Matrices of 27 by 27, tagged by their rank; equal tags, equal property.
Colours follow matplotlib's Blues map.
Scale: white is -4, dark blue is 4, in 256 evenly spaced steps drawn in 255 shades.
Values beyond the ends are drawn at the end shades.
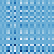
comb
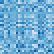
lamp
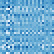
lamp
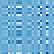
comb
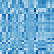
lamp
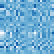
lamp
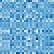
lamp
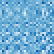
lamp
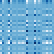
comb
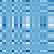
comb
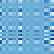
comb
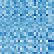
lamp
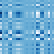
comb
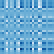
comb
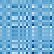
comb
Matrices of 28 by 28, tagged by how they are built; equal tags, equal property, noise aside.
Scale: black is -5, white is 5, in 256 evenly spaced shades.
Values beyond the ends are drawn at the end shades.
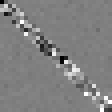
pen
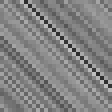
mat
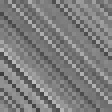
mat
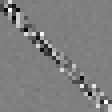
pen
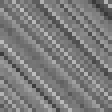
mat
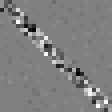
pen
